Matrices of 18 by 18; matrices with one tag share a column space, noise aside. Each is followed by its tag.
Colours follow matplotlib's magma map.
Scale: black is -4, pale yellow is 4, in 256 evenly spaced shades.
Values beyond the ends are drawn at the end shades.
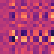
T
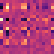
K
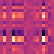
T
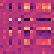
K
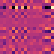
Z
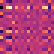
Z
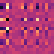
K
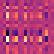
T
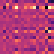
Z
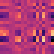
T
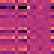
Z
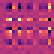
K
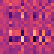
T
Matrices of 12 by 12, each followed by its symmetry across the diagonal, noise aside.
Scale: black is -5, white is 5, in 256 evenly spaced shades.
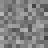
neither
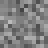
antisymmetric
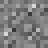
symmetric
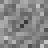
symmetric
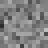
neither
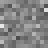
neither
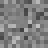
antisymmetric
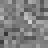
neither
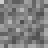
symmetric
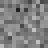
neither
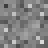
symmetric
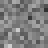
antisymmetric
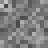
symmetric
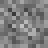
symmetric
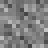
antisymmetric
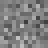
antisymmetric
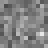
neither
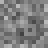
symmetric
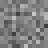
antisymmetric
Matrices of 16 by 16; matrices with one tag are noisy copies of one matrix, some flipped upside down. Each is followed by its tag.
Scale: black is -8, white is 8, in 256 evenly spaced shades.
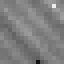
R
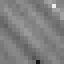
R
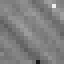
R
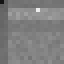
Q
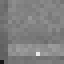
Q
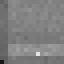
Q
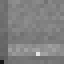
Q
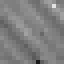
R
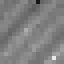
R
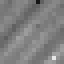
R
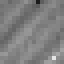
R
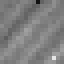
R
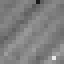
R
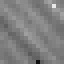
R
